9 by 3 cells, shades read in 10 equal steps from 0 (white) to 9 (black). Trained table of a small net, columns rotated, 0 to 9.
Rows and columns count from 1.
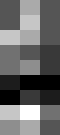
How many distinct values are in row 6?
2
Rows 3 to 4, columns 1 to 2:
2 3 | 5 6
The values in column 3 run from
5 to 9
